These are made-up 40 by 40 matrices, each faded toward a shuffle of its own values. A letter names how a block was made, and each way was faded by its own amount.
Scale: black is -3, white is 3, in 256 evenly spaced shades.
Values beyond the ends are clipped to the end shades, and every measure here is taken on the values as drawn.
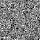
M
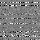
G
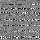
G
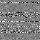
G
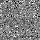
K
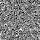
M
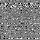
G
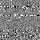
G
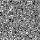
M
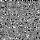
K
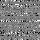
G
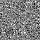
M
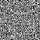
M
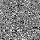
M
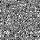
M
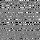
G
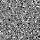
M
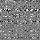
G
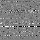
G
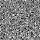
M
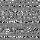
G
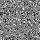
K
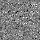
K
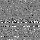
G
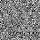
M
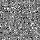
K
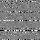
G
